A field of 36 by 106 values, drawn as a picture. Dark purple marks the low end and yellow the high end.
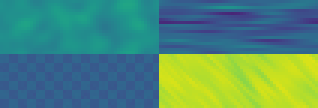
The table splits into 2 rows of 2 panels. Panel 1,1: middling, blotchy, faint in contrast. Panel 1,2: low, streaked across. Panel 2,1: low, checkered, faint in contrast. Panel 2,2: very high, slanting down to the right, faint in contrast.
